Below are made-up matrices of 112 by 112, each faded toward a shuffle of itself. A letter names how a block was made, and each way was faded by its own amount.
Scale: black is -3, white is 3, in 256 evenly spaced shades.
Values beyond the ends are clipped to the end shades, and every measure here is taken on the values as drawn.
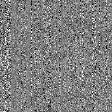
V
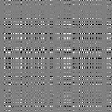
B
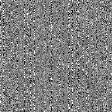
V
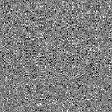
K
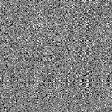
K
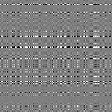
B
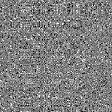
K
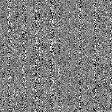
V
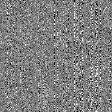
V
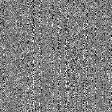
V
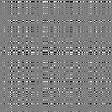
B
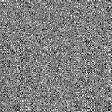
K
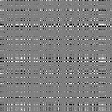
B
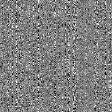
V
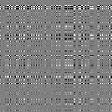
B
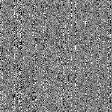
V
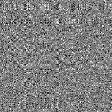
K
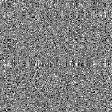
K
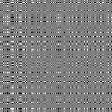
B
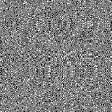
K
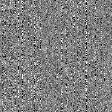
V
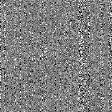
V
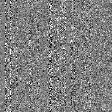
V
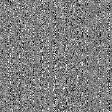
V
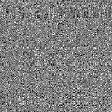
K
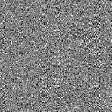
K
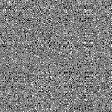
K
